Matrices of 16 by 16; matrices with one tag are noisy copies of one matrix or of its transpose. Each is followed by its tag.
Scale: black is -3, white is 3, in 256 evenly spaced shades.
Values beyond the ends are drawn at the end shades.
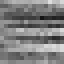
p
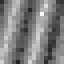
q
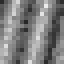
q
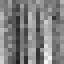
p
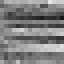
p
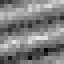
q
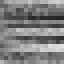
p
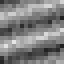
q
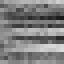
p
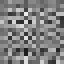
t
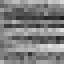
p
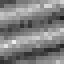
q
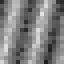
q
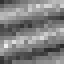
q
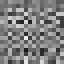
t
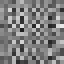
t
